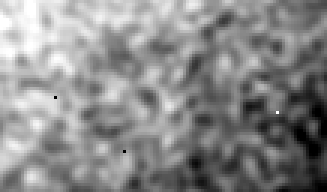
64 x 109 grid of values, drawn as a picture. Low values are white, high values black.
Three lone cells stand out: two far higher and one far lower than their neighbours. The histogram is bell-shaped. The bottom right is the ninth with the highest average. No regular stripes run through it. The top left is the ninth with the lowest average. There is an overall slope up to the bottom right. The texture is blotchy.
